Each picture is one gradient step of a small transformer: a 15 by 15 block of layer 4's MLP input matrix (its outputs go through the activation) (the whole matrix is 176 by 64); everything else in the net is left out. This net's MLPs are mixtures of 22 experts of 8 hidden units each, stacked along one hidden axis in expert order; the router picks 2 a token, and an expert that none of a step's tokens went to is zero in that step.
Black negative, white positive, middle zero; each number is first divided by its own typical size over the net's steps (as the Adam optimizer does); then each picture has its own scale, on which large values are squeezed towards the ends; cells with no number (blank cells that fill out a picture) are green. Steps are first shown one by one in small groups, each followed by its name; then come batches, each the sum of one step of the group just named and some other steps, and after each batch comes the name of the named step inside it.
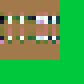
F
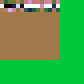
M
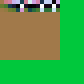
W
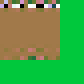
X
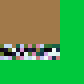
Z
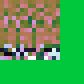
Z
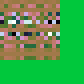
X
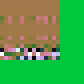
F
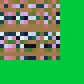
X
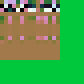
F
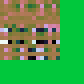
W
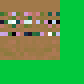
Z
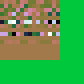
M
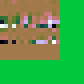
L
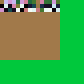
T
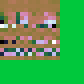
L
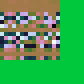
L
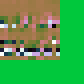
L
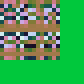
T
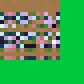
L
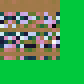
L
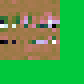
L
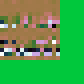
L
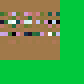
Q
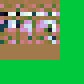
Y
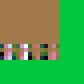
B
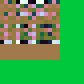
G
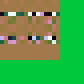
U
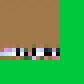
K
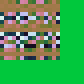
G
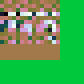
Y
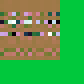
Q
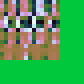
B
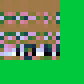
K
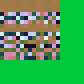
U
